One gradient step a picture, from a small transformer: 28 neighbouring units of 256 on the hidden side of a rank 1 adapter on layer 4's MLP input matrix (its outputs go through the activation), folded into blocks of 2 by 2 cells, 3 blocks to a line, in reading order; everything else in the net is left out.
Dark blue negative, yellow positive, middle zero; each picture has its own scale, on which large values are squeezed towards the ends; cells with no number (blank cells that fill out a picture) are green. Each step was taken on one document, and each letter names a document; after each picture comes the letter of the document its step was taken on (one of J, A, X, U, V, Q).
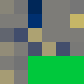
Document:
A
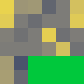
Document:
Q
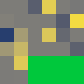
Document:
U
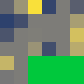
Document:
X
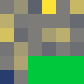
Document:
U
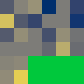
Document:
Q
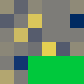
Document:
A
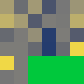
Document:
X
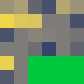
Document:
X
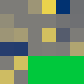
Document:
U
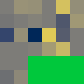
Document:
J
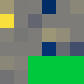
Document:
Q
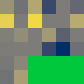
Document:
Q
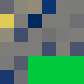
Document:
Q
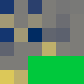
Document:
J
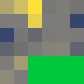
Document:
A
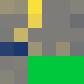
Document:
A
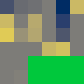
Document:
J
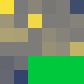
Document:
Q
